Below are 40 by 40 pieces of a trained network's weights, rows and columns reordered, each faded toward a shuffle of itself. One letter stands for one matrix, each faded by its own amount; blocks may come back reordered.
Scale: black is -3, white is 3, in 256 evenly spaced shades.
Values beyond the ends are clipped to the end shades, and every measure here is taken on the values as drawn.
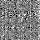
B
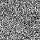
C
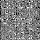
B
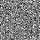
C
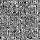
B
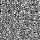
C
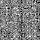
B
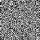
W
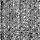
B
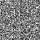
C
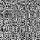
W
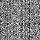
B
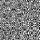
W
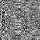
W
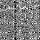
B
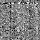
B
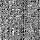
B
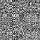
W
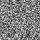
C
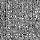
B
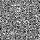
C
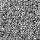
C
